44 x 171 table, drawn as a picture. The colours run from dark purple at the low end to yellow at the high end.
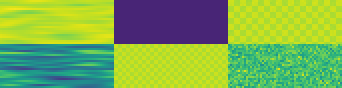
It is made of 2 by 3 panels. Panel 1,1: very high, streaked across, faint in contrast. Panel 1,2: very low, flat. Panel 1,3: very high, checkered, faint in contrast. Panel 2,1: middling, streaked across, strong in contrast. Panel 2,2: very high, checkered, faint in contrast. Panel 2,3: high, fine-grained.
